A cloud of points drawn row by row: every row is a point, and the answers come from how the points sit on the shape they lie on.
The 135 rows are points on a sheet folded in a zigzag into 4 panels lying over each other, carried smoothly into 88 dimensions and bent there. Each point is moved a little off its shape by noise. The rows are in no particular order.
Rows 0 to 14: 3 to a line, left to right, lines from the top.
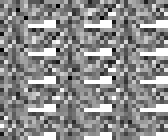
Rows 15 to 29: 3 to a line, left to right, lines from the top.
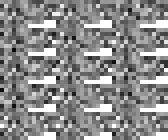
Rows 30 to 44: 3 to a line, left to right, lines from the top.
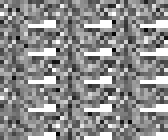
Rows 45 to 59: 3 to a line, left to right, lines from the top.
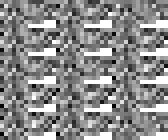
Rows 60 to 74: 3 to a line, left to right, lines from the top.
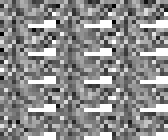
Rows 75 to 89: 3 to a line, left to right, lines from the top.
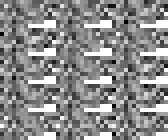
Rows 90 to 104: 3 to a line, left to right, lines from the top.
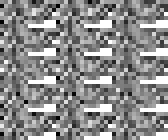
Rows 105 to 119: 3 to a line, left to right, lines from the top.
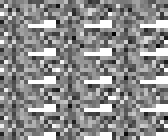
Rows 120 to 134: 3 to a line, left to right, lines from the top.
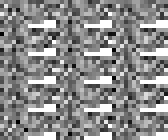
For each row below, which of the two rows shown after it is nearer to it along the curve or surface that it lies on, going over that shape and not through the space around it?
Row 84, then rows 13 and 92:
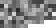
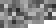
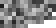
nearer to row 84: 92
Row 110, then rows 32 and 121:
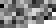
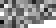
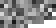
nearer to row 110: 121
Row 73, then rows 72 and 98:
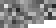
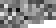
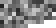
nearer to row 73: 98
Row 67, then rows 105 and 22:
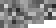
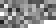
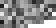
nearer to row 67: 22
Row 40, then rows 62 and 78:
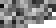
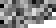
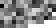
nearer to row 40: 78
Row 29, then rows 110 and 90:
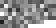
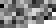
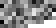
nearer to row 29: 90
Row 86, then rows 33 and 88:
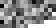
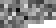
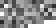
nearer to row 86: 88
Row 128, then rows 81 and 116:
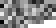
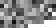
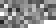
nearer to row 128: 116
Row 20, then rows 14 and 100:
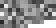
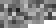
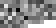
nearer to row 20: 100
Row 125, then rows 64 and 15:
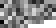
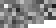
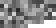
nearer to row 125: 15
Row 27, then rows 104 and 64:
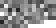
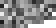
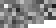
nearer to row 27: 104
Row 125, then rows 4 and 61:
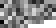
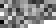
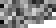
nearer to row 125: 4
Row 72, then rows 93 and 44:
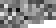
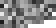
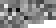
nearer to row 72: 44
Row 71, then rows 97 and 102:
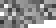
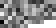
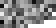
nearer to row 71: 102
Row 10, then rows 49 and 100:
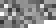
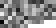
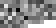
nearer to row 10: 100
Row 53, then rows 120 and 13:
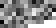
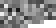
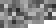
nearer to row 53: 120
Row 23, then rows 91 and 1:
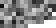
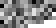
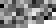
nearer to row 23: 1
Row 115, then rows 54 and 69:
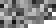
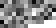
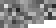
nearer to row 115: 69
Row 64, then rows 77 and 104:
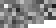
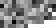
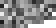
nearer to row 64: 77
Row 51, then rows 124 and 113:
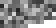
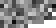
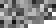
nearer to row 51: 113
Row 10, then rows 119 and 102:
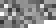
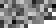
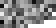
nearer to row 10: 102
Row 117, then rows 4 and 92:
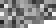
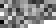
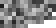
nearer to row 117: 4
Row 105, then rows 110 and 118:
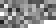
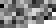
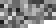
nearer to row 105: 118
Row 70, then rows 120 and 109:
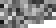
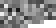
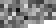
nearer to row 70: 120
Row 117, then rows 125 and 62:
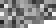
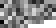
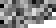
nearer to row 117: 62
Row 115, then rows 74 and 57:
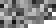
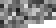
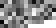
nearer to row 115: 74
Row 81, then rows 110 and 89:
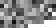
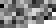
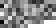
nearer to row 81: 110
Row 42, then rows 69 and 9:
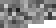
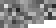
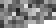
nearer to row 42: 69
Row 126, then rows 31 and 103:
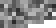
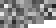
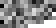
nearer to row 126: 31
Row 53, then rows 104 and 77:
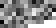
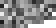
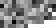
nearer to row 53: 104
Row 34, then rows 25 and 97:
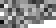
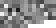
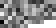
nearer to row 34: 97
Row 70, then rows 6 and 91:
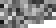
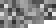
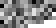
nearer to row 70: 91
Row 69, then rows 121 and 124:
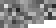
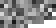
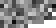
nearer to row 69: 124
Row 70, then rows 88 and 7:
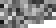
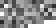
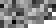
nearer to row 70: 88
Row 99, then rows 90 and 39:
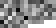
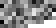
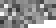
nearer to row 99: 90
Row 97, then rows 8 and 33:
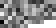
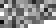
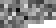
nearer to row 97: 8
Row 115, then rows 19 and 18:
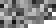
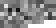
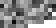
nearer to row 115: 18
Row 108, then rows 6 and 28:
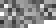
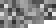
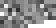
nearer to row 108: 28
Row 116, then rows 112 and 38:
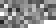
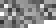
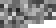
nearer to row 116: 112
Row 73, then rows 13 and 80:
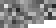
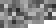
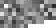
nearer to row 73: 13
